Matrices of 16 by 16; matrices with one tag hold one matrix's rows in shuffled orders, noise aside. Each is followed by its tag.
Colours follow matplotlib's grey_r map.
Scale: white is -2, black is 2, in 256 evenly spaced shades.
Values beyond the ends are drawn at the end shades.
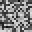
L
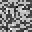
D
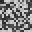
L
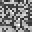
L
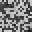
L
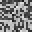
L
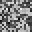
D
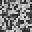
D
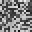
D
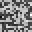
L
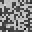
L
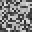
D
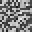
D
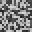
D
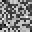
D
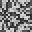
D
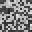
L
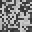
D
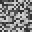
L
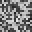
D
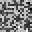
L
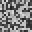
D
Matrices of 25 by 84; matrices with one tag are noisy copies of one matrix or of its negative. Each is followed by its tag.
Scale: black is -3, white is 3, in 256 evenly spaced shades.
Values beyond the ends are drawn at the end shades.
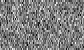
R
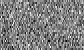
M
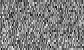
M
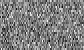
M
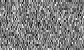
R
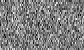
R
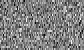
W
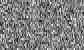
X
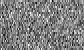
M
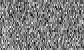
M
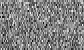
M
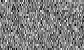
R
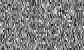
X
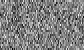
R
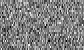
M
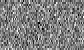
R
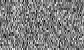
R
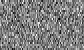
R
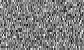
W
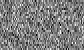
R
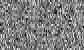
X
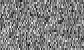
M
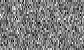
R
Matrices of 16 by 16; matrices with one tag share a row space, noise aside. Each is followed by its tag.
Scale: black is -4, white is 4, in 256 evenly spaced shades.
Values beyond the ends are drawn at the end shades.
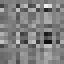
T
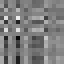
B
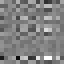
T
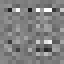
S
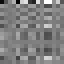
T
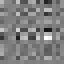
T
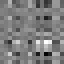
S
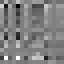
B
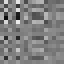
B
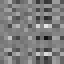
S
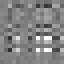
S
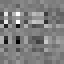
B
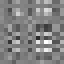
S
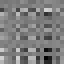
T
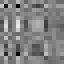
B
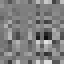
S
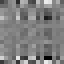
T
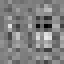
S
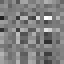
T
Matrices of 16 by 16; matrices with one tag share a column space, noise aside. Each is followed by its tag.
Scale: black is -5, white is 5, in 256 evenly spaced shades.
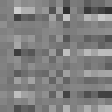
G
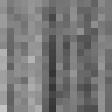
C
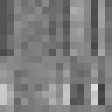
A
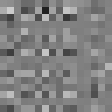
G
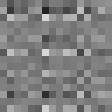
G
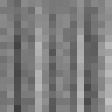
C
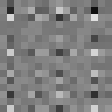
G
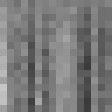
C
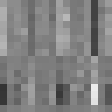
A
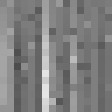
C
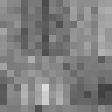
A
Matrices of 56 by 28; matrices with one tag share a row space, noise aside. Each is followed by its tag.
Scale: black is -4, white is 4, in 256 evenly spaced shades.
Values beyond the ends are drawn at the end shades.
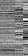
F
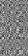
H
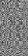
H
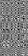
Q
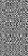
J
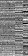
F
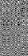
Q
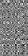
Q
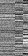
F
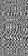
J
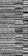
F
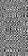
J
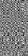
Q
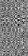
Q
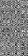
Q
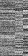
F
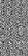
H
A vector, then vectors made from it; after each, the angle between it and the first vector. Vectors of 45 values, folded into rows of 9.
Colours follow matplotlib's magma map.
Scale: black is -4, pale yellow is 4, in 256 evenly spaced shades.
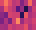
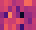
partly aligned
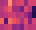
orthogonal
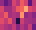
nearly opposite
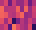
partly opposed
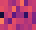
orthogonal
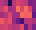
partly opposed
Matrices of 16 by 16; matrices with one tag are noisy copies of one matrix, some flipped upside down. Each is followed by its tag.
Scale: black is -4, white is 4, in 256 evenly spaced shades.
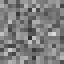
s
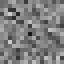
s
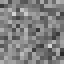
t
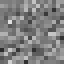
s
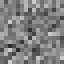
s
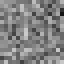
t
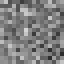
t
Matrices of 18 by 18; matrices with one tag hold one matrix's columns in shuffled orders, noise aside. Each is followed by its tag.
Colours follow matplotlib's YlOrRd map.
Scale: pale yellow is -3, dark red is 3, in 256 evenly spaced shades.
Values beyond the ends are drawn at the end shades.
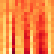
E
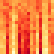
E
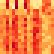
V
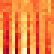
E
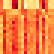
V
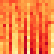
E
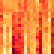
E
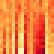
E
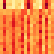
V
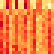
V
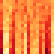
E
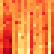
E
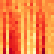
E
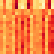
V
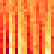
E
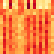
V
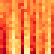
E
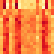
V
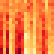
E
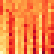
E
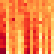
E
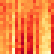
E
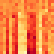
E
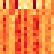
V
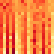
E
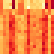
V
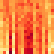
E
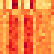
V
